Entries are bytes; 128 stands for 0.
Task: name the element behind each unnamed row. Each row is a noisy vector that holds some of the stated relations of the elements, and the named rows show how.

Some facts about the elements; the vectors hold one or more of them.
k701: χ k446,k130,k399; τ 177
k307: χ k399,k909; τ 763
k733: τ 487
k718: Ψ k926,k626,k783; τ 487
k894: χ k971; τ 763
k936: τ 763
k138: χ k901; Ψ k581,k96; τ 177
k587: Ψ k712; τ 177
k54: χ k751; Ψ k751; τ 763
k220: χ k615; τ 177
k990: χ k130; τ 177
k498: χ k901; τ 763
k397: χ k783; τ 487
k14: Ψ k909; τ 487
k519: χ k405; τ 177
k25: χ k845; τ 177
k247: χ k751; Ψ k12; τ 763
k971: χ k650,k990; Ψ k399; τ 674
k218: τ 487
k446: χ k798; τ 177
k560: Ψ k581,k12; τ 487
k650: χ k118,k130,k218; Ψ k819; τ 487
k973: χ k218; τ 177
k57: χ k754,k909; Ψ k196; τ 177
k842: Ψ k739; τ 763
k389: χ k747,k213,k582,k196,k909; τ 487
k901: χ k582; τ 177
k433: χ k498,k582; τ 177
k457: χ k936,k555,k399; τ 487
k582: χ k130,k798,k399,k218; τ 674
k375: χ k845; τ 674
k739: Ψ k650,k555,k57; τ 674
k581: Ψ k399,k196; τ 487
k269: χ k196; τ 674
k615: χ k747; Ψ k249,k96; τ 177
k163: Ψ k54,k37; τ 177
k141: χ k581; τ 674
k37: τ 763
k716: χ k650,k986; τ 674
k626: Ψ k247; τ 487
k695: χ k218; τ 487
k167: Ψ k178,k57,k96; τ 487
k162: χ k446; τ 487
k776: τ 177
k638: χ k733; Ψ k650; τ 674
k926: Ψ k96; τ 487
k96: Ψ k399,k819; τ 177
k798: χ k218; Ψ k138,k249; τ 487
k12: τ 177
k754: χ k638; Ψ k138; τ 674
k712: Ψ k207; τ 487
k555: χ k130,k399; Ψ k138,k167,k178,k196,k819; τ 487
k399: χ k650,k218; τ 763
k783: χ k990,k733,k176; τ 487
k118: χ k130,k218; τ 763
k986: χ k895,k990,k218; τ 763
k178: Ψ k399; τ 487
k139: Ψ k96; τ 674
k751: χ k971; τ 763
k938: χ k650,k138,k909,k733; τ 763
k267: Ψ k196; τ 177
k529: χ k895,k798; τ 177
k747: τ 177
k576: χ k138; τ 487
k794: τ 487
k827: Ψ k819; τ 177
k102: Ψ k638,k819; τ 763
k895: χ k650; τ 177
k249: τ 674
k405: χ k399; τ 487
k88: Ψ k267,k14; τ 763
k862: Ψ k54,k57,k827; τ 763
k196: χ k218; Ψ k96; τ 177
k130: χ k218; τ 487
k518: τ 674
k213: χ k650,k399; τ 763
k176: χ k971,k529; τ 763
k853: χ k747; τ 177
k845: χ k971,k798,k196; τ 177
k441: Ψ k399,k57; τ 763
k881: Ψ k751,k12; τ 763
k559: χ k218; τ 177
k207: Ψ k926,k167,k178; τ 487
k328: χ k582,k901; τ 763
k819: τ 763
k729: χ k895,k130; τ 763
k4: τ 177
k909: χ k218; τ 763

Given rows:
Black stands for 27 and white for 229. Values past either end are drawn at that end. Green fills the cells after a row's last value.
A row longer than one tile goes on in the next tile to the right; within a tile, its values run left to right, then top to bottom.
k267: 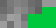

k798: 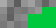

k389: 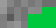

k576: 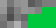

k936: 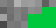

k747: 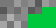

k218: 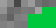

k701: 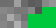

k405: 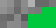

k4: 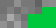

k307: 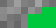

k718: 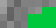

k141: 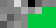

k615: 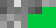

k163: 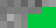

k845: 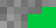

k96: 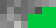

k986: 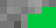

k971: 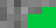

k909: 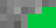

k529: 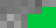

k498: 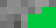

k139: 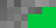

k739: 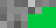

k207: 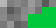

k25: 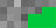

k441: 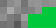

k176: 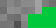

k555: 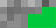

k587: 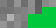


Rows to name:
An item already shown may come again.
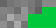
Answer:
k12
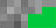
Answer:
k441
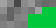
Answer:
k218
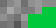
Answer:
k441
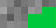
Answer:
k695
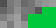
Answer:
k196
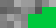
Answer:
k138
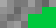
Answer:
k178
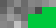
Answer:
k96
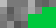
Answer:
k712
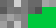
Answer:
k615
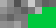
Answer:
k650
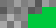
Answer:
k747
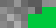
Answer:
k701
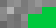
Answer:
k399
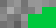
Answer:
k441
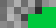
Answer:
k519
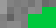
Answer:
k389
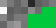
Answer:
k162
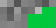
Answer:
k14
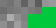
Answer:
k163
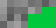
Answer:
k457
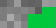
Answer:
k433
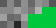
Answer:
k751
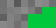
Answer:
k716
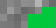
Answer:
k819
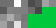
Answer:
k220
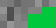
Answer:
k926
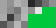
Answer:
k581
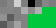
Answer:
k141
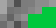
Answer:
k626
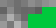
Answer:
k827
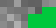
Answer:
k701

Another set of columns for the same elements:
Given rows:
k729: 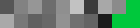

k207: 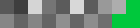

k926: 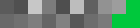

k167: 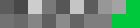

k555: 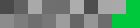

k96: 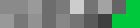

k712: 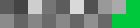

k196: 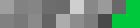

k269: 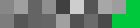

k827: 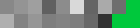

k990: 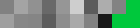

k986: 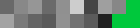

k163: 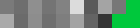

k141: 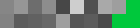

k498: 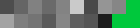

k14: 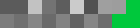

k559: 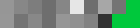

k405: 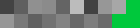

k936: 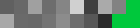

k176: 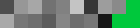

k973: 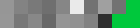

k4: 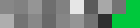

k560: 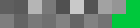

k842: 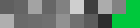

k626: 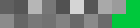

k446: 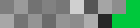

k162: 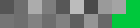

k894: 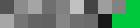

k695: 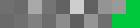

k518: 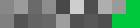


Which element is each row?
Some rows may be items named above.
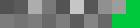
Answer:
k389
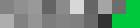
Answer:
k827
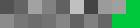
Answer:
k457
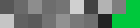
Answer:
k247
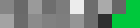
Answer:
k747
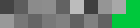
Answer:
k405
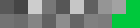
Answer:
k167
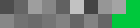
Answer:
k457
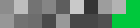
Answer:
k638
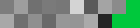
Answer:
k446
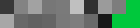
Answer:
k751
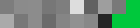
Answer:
k25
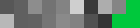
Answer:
k881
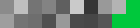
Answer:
k638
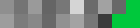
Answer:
k267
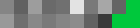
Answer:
k615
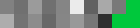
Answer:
k587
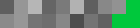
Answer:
k650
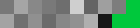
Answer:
k845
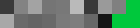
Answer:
k751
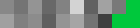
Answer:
k57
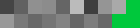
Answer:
k405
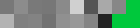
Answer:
k701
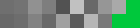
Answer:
k798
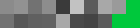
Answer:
k139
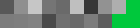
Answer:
k783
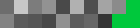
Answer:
k971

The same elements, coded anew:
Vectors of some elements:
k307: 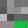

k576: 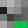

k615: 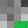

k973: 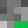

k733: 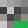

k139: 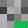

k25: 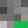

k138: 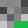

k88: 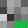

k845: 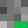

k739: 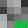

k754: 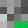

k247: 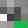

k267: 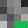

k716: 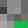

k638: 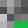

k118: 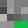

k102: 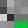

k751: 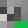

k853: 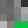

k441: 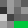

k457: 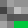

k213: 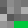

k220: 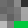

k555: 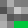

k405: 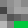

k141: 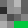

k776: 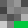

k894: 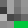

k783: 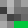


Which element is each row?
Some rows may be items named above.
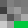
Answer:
k96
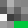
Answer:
k54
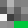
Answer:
k54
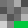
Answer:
k12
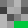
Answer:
k139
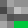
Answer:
k457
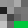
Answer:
k581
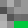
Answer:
k650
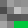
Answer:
k457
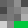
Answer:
k446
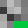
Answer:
k167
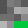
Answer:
k701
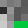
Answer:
k971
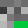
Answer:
k399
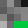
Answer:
k57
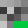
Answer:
k733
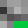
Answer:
k162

